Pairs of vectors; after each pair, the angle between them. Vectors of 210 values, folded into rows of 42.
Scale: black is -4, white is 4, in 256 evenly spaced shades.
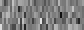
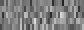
partly opposed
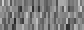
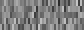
partly opposed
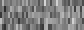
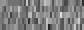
partly aligned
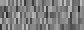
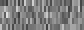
nearly opposite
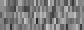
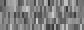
nearly opposite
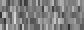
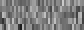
partly aligned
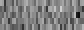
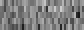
nearly parallel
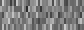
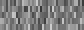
partly aligned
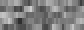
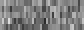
partly aligned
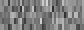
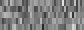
partly aligned
